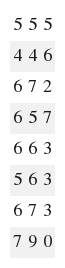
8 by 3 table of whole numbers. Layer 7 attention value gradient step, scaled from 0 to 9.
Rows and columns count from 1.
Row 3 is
6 7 2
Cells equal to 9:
1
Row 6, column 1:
5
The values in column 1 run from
4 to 7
